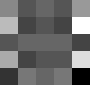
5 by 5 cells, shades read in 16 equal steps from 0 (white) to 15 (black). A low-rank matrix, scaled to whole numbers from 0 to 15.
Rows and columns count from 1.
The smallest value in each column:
4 8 9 8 0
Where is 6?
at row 1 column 5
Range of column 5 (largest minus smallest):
15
